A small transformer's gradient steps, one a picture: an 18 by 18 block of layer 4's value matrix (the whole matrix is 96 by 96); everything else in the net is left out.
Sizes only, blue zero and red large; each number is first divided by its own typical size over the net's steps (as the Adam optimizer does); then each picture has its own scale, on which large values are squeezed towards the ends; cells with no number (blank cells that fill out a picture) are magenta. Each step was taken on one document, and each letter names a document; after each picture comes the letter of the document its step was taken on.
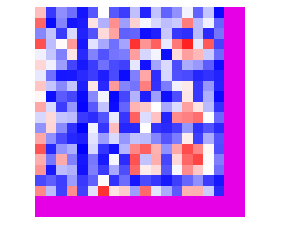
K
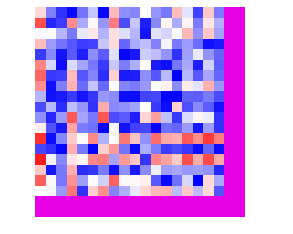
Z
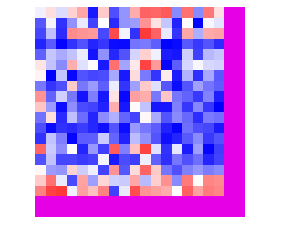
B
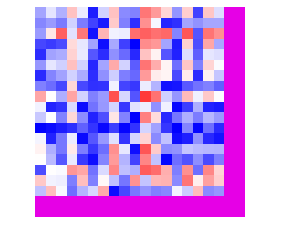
B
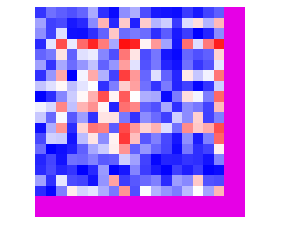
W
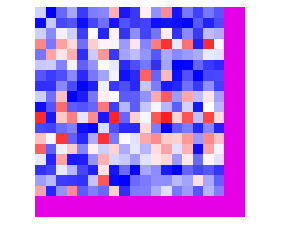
Z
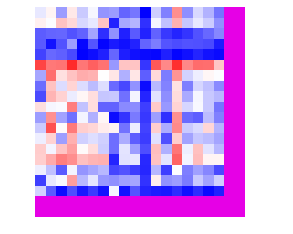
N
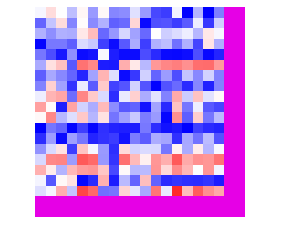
N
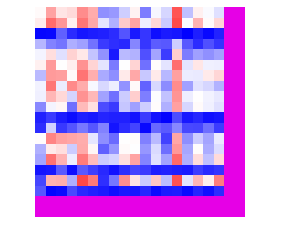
N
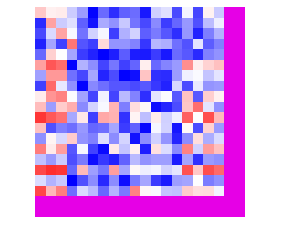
B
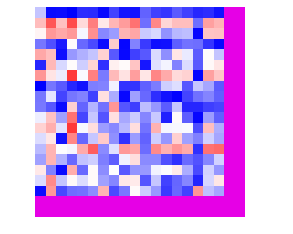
N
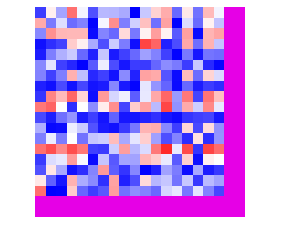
B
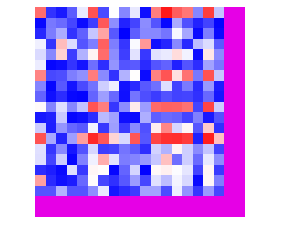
Z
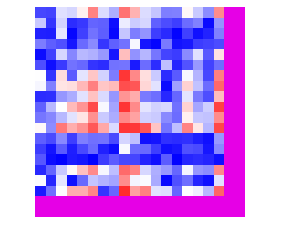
W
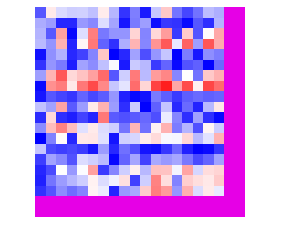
N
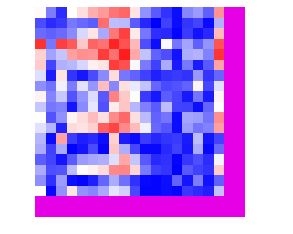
W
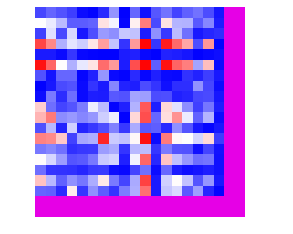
K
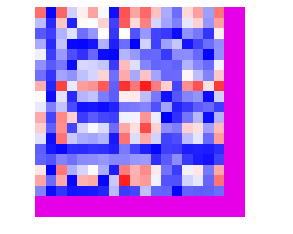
W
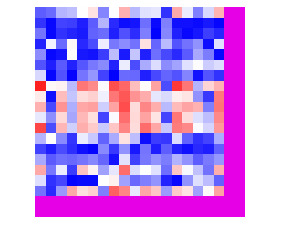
W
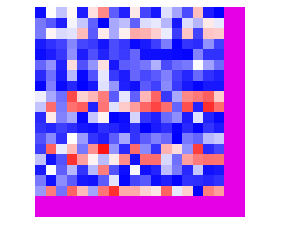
B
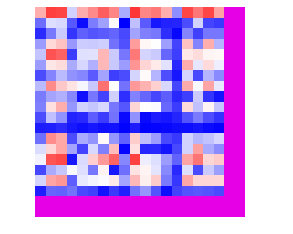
B
